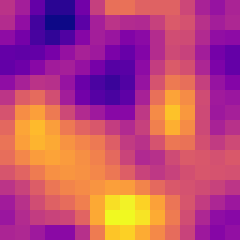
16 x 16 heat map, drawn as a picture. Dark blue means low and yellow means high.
Ninth with the lowest average: top left. Average level on the scale: 50%. Ninth with the highest average: bottom middle.
